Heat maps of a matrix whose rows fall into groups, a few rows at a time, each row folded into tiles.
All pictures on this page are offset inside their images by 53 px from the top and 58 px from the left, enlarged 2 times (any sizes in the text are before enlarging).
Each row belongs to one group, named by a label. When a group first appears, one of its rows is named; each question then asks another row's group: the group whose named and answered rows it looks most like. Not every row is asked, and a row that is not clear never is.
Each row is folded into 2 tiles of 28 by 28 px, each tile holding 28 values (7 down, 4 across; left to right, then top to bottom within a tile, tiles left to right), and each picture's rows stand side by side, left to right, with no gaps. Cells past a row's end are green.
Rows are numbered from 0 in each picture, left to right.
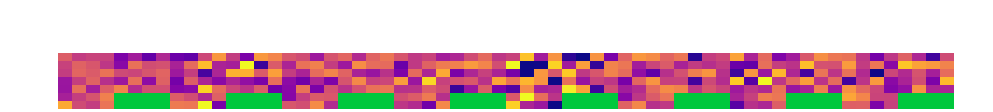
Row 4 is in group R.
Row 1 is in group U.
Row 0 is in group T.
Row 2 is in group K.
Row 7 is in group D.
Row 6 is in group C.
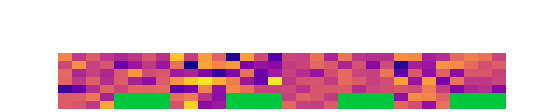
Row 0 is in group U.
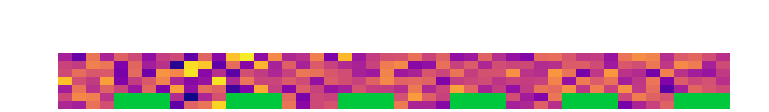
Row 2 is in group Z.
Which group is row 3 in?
R
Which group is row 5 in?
D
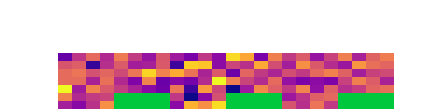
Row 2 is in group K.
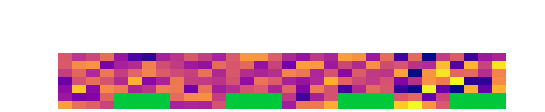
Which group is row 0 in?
T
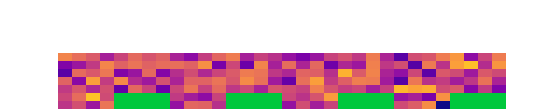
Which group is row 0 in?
C
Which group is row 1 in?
T
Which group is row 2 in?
T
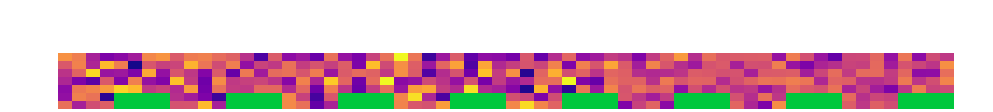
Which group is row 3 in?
D
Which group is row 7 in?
Z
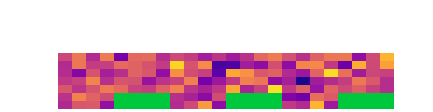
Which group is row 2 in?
K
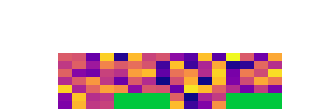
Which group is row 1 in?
Z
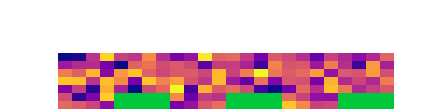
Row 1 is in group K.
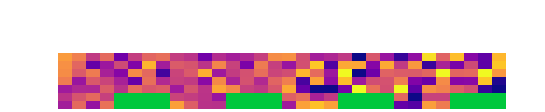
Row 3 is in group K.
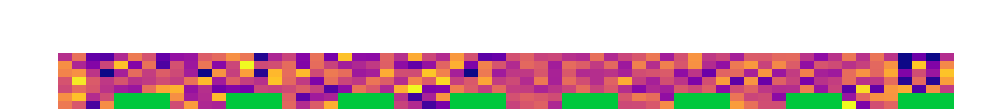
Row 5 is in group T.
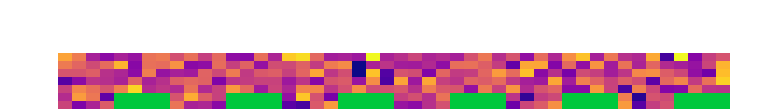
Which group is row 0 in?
D
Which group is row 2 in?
D
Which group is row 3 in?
C
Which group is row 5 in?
Z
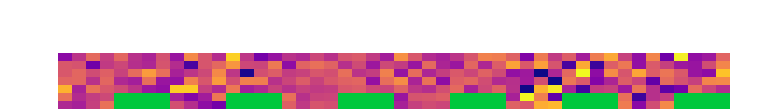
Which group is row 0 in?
K
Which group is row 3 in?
C
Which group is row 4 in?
U
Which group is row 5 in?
Z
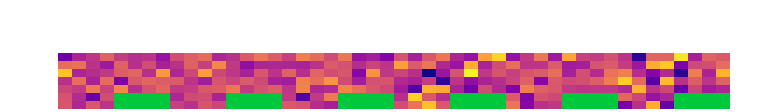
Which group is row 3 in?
U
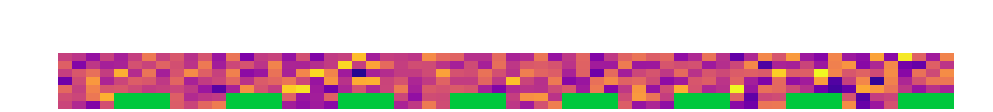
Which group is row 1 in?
Z
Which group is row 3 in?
K
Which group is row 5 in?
R
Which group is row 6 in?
K
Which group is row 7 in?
Z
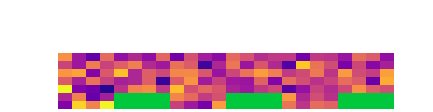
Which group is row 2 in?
U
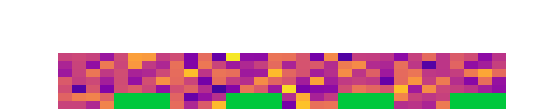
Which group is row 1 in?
Z
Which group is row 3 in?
K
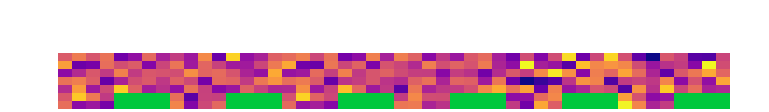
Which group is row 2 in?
R
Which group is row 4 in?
K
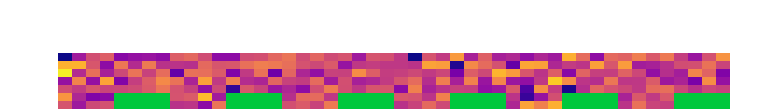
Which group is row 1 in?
C
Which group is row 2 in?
U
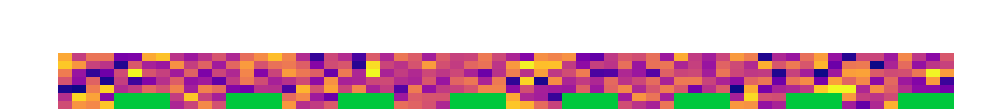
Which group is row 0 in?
U
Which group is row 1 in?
U
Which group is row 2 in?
D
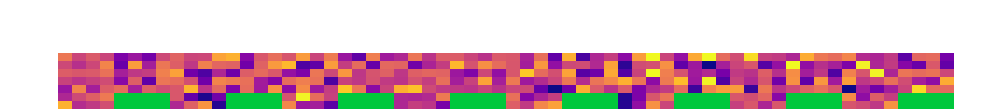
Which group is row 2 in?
R
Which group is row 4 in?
Z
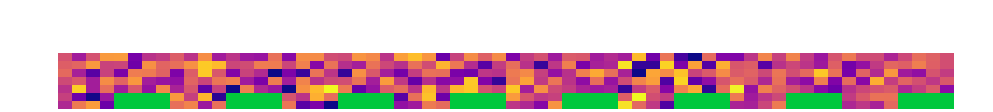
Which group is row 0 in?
T
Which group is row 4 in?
K
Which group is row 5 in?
R
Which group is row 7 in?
C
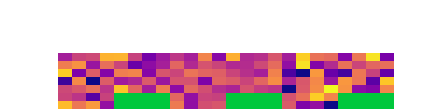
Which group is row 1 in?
Z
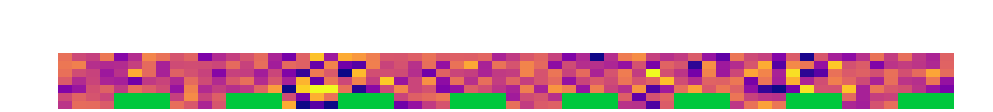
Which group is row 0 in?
U
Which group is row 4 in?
T
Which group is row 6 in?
Z
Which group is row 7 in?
K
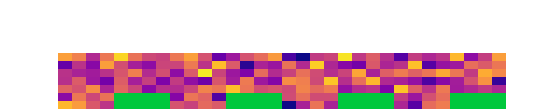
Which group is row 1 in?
D
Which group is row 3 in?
K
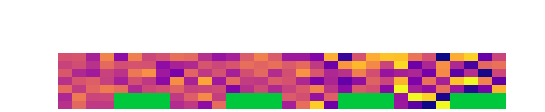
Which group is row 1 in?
C
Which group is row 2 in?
U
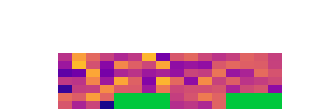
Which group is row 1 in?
C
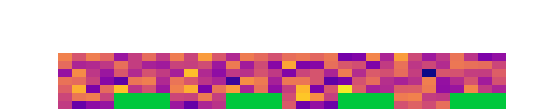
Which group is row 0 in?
R
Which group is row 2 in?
R
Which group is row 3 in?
D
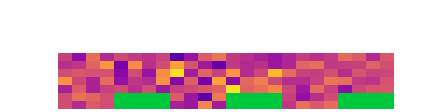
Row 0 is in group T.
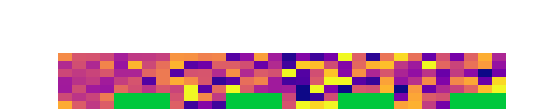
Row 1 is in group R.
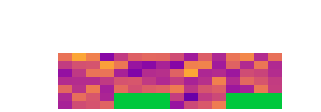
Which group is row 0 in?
D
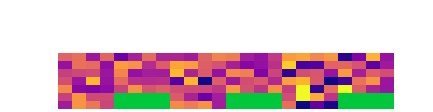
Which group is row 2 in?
R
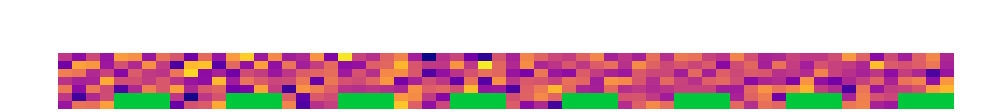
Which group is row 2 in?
Z
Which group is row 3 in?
D
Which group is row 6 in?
D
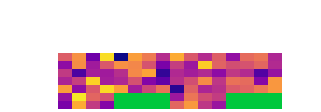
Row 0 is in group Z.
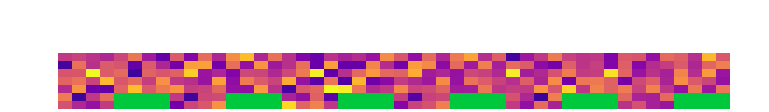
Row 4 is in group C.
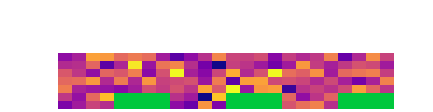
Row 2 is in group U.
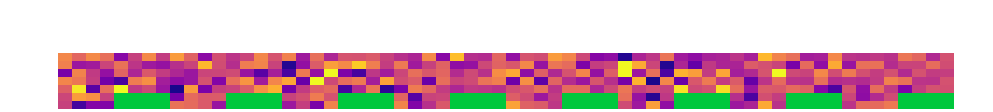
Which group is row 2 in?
C
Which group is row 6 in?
K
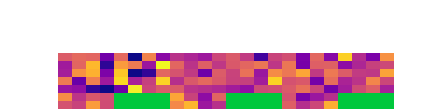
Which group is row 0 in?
Z
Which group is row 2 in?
Z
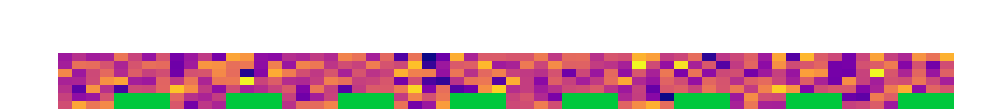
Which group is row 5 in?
T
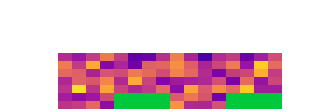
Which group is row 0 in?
T
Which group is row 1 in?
D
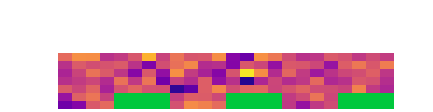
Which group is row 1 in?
U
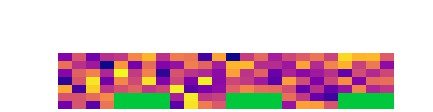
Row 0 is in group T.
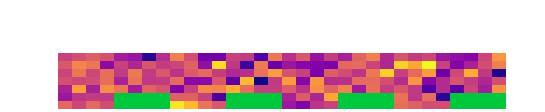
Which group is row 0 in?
T
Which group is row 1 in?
D
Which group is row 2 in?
C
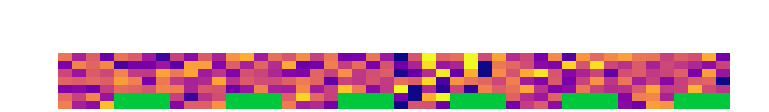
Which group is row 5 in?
D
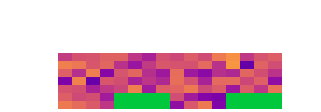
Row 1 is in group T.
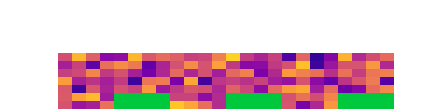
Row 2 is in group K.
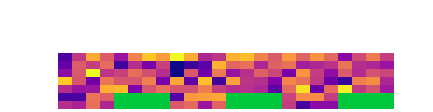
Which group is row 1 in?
C
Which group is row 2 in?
R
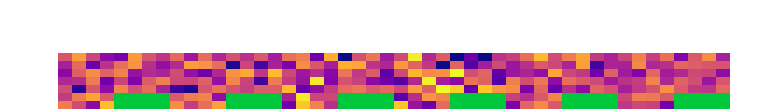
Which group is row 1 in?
U
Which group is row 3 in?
T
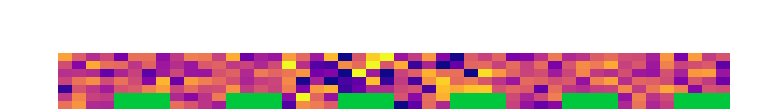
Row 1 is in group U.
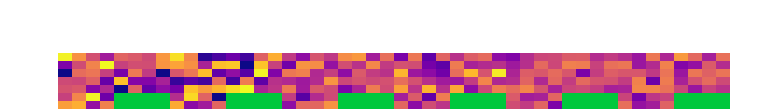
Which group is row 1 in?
D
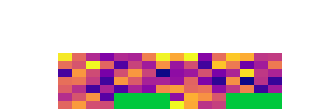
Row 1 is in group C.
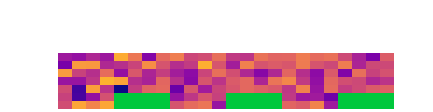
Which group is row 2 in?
T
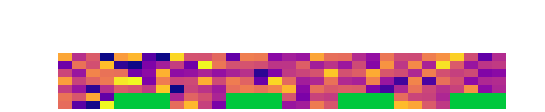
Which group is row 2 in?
K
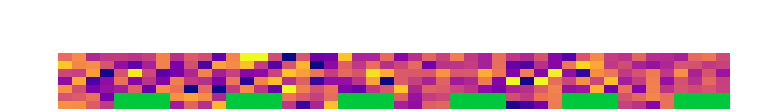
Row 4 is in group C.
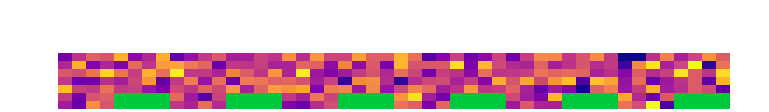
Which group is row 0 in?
K
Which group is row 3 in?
D
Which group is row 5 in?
U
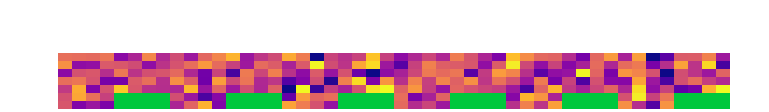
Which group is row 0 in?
R
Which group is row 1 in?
T
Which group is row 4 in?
U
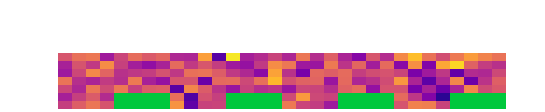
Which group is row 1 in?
Z
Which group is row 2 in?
R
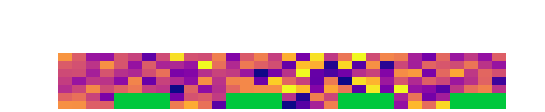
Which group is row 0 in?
D
